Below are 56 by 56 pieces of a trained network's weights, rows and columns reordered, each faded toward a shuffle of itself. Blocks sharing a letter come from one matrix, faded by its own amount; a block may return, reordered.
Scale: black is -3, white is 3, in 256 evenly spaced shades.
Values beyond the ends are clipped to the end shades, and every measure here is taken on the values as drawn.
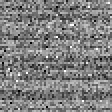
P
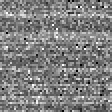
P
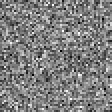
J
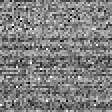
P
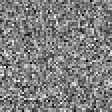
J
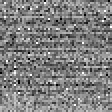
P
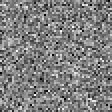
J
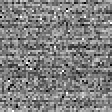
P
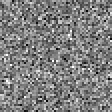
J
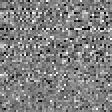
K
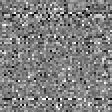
K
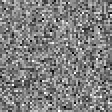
J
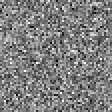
J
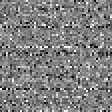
K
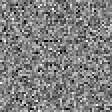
J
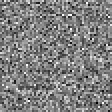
J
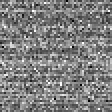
P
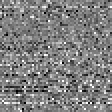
K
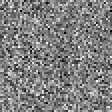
J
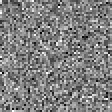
J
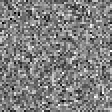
J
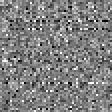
K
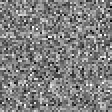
J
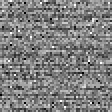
P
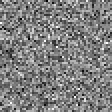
J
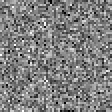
J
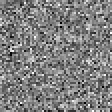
J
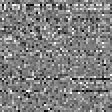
K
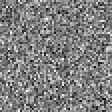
J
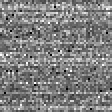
P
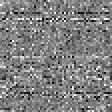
K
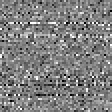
K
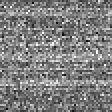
P
